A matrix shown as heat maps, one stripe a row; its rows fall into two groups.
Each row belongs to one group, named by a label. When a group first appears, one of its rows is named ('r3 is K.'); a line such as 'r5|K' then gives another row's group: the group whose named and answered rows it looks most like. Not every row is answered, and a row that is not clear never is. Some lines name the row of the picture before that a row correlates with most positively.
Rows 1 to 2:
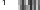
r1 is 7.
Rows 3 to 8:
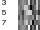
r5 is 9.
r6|7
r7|9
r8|7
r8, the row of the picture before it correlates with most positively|2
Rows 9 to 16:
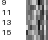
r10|7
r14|7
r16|9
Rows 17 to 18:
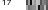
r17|9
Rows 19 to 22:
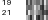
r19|7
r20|9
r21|9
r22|7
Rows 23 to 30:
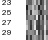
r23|9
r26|7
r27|7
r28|7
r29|7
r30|7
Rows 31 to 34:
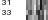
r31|9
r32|9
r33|7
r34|7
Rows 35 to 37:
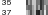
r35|9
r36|9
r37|7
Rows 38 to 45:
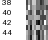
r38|9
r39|9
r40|7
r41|9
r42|7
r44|7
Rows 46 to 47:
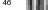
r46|7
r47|7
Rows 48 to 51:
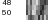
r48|9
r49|9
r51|7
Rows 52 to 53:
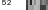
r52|9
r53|9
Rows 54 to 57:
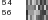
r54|9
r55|7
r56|9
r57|9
